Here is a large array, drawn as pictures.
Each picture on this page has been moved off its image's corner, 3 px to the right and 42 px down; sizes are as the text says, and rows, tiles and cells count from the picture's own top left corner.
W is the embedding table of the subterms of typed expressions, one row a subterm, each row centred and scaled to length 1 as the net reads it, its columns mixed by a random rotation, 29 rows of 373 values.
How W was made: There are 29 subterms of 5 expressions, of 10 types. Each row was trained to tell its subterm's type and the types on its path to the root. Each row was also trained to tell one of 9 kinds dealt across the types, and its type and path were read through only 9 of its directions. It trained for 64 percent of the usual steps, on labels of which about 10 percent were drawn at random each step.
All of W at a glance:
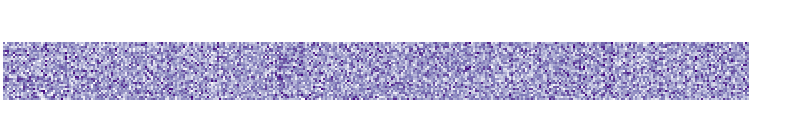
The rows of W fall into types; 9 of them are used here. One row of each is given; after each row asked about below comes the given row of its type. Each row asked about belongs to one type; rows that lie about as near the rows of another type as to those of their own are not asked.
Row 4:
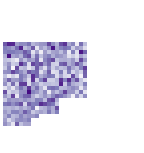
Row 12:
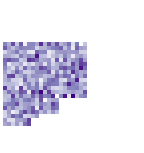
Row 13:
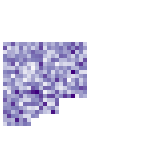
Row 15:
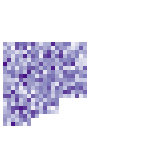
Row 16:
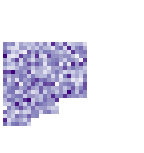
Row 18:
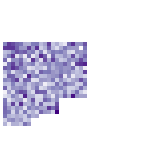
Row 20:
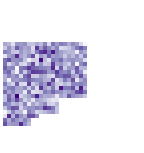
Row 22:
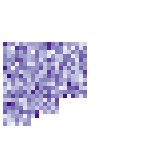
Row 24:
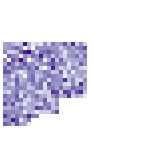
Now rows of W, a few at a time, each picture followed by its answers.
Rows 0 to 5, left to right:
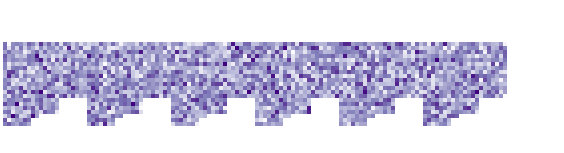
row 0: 16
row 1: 16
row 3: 4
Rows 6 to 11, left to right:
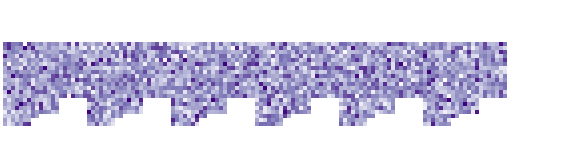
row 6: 12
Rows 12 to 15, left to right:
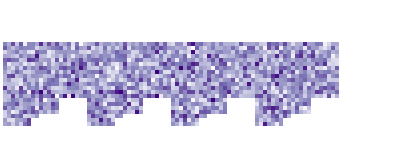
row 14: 24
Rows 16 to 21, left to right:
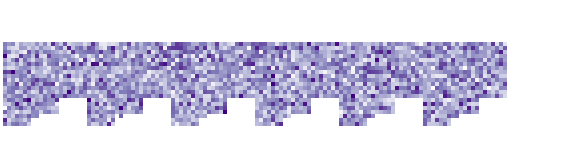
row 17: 18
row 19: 4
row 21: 18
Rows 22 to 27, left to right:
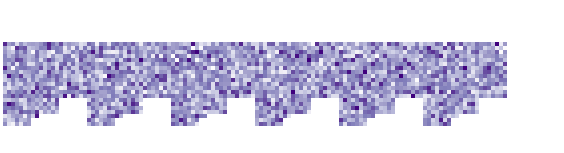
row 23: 20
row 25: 16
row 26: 15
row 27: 12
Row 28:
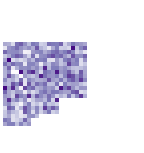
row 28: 20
